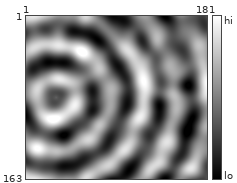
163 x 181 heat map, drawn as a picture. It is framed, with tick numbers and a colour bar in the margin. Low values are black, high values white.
Grain: smooth. Lone odd cells: none. Rings: centred on the middle left. Calmest part: top right. Slope: none.
